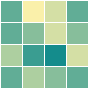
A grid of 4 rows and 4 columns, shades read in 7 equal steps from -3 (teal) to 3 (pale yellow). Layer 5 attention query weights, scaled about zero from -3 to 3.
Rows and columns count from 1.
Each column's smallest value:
-1 -2 -3 -1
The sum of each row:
3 1 -2 -1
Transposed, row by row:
-1 -1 1 -1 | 3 0 -2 1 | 2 2 -3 0 | -1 0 2 -1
